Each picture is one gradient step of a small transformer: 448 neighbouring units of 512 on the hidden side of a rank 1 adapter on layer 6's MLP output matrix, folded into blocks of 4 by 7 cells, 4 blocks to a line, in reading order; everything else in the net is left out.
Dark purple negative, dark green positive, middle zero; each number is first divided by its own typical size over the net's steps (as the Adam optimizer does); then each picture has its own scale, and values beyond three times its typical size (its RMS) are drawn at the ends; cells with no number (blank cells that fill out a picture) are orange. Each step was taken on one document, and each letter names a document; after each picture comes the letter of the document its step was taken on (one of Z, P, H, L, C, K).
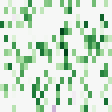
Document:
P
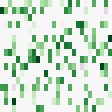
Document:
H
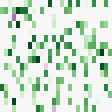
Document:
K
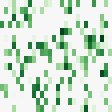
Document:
P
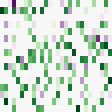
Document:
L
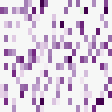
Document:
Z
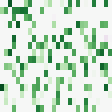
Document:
K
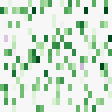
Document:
H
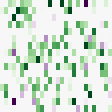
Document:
K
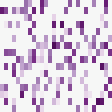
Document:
Z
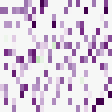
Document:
Z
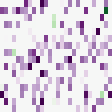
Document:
Z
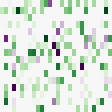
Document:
H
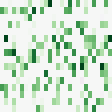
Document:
H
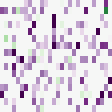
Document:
Z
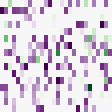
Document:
L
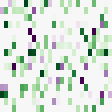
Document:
L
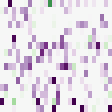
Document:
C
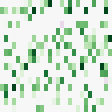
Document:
H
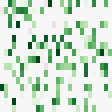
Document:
K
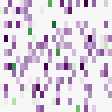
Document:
K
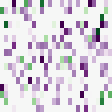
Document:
L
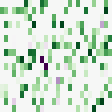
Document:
L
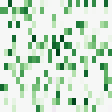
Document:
C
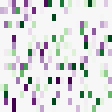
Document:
L
